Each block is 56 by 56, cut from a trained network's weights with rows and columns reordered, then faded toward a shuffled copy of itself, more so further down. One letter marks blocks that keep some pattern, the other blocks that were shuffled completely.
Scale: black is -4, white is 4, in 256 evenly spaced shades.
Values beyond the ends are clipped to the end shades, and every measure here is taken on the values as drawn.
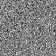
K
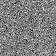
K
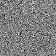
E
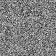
K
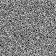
K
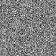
E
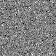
K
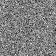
K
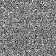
E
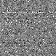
E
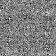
E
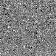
E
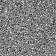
K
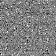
E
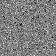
K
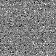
E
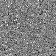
K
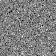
K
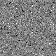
K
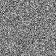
E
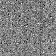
E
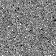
K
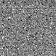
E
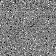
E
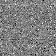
E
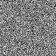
K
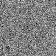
E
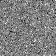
K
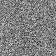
K
